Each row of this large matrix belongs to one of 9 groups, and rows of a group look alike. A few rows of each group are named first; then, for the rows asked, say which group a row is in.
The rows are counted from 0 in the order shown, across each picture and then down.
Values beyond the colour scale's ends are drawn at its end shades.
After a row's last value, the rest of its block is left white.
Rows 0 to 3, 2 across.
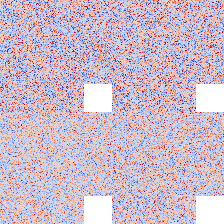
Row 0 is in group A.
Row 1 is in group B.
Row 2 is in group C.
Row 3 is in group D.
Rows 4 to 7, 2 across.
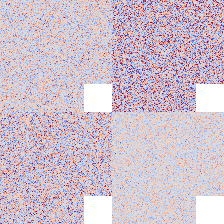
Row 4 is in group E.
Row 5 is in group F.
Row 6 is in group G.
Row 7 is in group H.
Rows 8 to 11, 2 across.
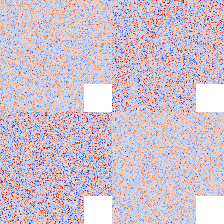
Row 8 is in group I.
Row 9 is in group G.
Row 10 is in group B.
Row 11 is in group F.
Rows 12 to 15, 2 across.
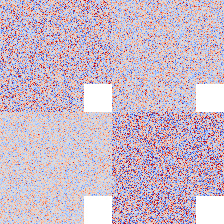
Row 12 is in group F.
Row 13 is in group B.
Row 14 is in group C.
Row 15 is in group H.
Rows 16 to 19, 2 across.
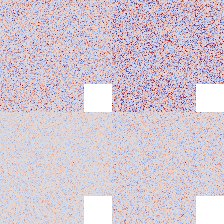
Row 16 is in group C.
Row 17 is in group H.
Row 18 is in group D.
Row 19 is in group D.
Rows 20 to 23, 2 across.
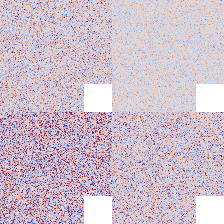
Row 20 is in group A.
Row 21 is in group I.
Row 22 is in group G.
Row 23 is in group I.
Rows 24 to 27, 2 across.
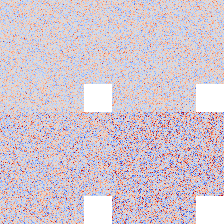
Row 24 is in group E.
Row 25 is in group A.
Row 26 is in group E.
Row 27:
G
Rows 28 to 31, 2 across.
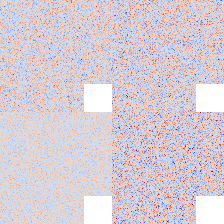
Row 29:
I
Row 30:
C
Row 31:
E
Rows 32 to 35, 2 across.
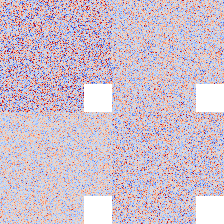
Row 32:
A
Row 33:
D
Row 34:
C
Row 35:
B
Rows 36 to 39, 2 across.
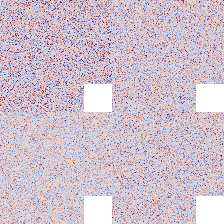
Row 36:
C
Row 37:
G
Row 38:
H
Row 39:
C
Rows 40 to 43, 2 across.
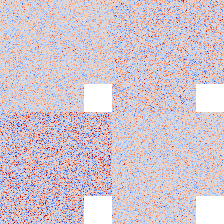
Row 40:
A
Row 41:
G
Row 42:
C
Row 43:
A
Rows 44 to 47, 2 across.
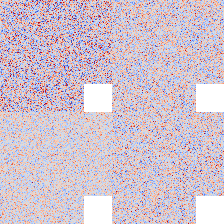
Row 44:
C
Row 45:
H
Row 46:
A
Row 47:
E
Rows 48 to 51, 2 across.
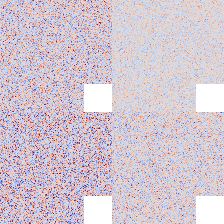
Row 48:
F
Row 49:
A
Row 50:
B
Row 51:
I
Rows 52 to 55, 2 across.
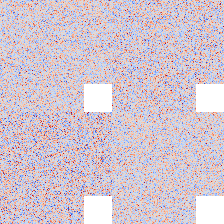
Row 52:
I
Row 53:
B
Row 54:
G
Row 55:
A
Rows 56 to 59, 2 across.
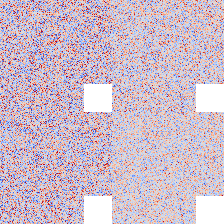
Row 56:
F
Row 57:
F
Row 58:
D
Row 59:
G
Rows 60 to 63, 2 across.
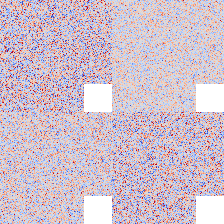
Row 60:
A
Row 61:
G
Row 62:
G
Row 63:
D
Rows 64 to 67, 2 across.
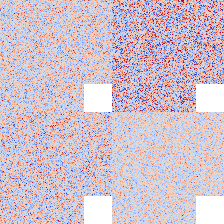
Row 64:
D
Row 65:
G
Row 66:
I
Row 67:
F
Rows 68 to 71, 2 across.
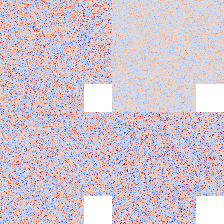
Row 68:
H
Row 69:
D
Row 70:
C
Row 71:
A
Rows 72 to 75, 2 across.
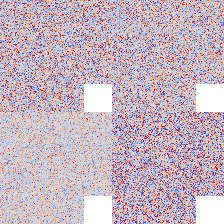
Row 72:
H
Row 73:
D
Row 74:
A
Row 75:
E
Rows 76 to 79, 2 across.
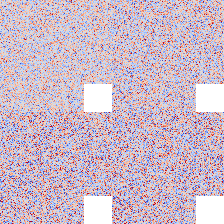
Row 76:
G
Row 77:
F
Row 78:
I
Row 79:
F
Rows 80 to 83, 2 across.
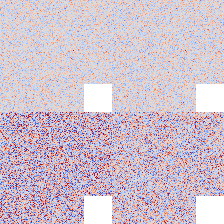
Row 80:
D
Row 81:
D
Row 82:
C
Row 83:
H
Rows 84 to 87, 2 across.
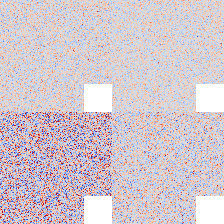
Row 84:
H
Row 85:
C
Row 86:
C
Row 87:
B
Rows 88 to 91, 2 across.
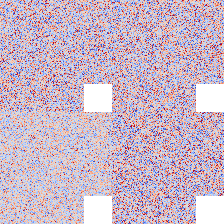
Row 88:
B
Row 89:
H
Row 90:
E
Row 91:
E
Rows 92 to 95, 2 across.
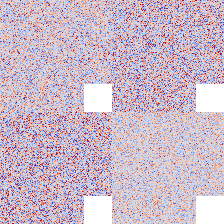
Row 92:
E
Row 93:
D
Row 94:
F
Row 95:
C
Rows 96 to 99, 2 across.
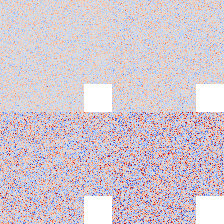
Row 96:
I
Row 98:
H
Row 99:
F
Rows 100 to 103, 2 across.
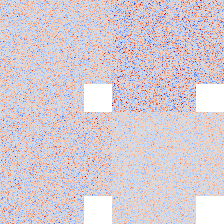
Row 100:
E
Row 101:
A
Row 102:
F
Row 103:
F
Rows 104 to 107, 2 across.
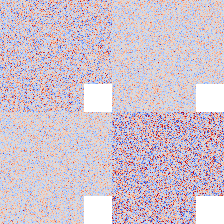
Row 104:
D
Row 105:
C
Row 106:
E
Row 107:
G
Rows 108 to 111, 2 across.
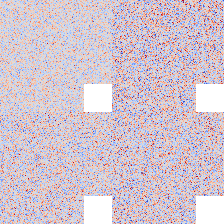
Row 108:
B
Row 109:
G
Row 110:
D
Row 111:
F
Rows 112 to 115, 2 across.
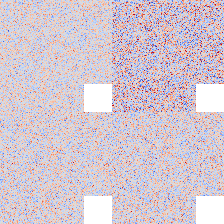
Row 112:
H
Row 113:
H
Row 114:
D
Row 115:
H
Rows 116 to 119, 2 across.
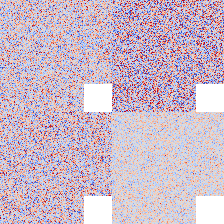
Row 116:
D
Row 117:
C
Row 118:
G
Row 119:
B
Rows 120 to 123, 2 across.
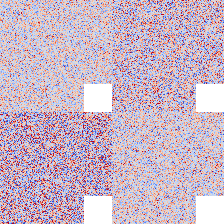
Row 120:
C
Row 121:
C
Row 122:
H
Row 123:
E
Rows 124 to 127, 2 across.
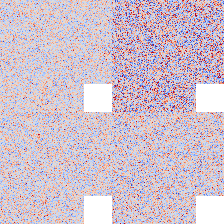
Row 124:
E
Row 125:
H
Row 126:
C
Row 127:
I
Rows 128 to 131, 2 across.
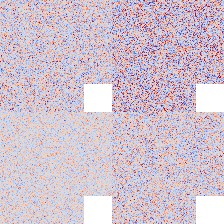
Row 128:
B
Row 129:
H
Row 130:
F
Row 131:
H
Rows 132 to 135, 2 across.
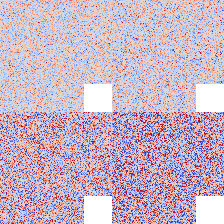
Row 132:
C
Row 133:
E
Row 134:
H
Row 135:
B
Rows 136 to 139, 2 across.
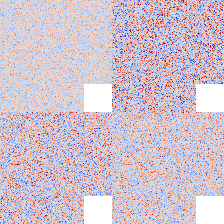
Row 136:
D
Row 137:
G
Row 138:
C
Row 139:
C
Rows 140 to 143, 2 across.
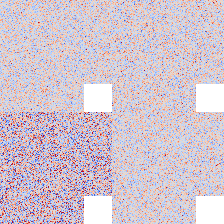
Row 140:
C
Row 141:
A
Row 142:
A
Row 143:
B
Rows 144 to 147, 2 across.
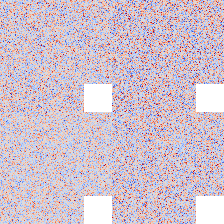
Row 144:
H
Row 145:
F
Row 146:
B
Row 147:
B
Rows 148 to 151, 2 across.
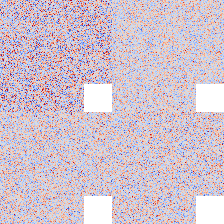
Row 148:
D
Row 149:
D
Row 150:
G
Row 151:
C
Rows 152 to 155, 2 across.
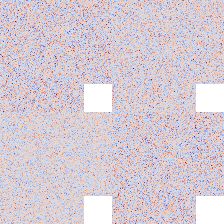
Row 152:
H
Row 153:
C
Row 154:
I
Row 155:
H
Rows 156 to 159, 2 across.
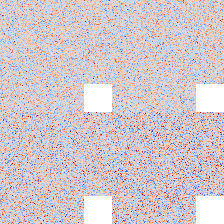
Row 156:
I
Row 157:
G
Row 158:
A
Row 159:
E
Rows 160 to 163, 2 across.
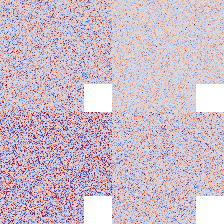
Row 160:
A
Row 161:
H
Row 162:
E
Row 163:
A
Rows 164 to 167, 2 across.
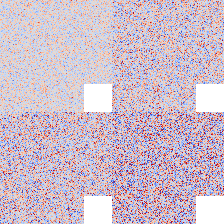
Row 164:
C
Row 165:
C
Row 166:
G
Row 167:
B
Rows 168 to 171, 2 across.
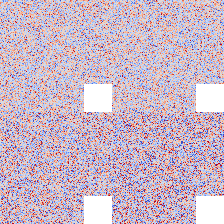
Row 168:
H
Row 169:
H
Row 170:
F
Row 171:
D
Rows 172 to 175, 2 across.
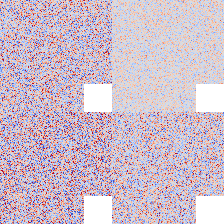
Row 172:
D
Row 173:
G
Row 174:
G
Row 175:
B
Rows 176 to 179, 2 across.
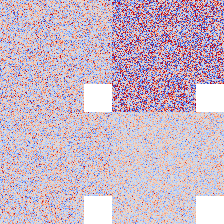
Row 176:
I
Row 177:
H
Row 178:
D
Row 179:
H
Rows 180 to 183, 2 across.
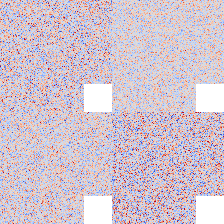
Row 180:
E
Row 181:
D
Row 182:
D
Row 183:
D
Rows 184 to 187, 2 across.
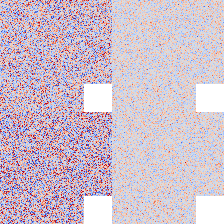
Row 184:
C
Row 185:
C
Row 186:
E
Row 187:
D
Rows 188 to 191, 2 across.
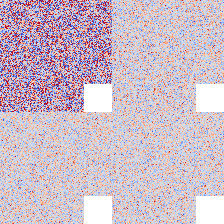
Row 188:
C
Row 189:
D
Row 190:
F
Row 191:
D
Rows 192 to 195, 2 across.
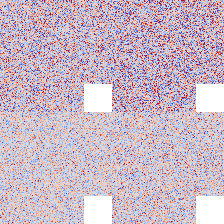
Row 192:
G
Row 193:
C
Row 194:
A
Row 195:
A
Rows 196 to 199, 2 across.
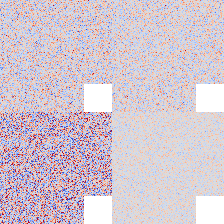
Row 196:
D
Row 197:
D
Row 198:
A
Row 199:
I
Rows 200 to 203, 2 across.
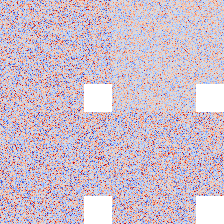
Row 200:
I
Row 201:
A
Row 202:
B
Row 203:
F
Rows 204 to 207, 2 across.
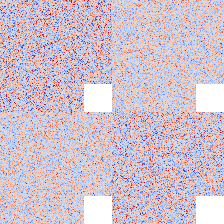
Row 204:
G
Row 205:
C
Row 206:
G
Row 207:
I
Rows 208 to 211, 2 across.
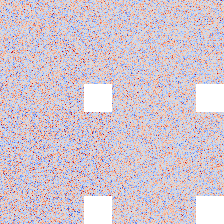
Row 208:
A
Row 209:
I
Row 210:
G
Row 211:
H
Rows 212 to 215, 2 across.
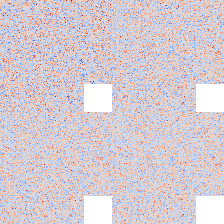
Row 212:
G
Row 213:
D
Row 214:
D
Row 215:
D
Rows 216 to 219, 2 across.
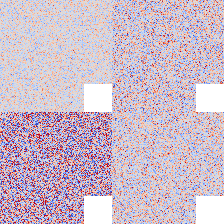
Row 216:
D
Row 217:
F
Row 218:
C
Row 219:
F
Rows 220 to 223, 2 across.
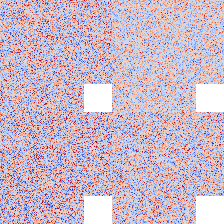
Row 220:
C
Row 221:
B
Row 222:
D
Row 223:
E
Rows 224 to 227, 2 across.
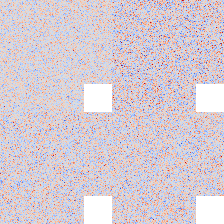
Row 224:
G
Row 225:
C
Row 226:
B
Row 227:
H
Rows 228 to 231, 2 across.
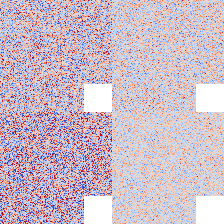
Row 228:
D
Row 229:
C
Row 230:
A
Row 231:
F
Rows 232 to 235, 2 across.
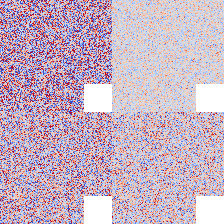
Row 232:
B
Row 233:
B
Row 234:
G
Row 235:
G
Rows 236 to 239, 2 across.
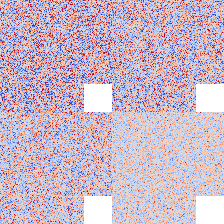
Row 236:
D
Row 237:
D
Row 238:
G
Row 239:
D
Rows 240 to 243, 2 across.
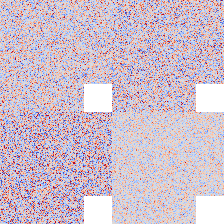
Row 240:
A
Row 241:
I
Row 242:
B
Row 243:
D
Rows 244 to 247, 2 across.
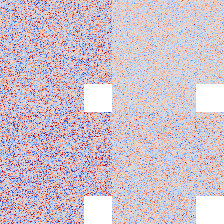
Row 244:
B
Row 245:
H
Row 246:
I
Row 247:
H
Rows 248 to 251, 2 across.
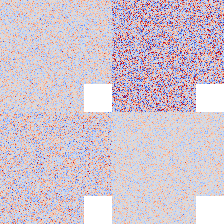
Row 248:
E
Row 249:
D
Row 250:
H
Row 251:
D
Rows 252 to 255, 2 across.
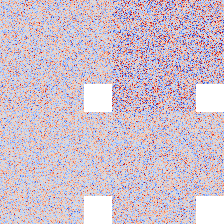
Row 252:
C
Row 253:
C
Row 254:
G
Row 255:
A
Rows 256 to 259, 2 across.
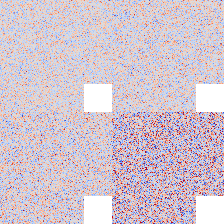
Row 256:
I
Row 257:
I
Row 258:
A
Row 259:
G
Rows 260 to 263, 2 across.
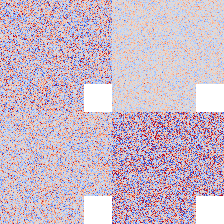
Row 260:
E
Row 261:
A
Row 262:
D
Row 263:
G
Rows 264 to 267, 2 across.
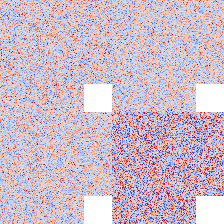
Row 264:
E
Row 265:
F
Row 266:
D
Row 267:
H
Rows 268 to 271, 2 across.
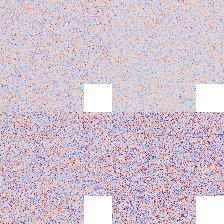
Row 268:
F
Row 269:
G
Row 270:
H
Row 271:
D
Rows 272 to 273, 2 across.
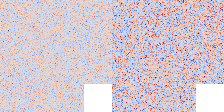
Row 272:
H
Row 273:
G
